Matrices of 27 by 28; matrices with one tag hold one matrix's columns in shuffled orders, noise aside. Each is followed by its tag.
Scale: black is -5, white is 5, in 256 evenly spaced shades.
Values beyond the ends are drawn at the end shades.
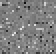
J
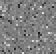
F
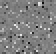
J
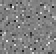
F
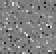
J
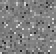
J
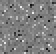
F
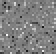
J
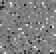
J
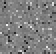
J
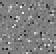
F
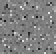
F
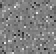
F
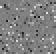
F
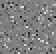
F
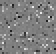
F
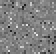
J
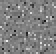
F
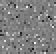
F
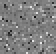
F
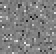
F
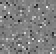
F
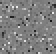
F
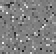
F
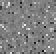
J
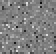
J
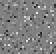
F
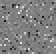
F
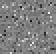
F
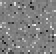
J
